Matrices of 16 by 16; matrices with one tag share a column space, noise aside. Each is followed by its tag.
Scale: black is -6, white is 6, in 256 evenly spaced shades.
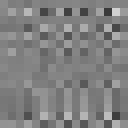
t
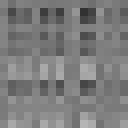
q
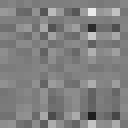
t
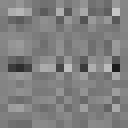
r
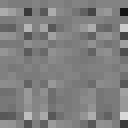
t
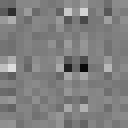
r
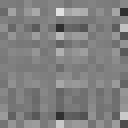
t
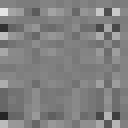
t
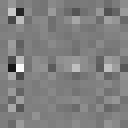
r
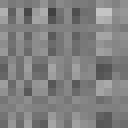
q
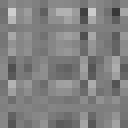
q
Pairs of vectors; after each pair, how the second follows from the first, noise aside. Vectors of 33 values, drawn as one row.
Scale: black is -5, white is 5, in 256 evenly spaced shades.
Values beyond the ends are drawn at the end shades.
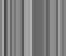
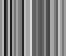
scaled up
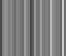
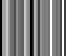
scaled up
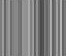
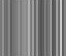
copied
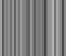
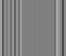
partly zeroed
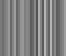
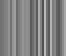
copied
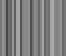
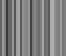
copied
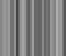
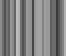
negated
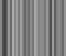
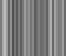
negated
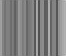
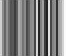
scaled up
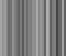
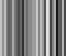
scaled up
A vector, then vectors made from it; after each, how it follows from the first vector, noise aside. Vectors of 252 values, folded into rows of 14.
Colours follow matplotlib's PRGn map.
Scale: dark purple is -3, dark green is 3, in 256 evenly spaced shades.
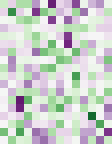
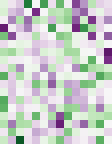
wrapped around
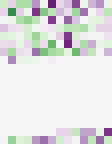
partly zeroed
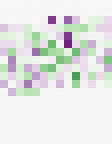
partly zeroed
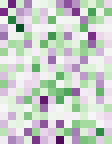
reversed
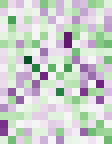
wrapped around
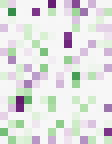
partly zeroed
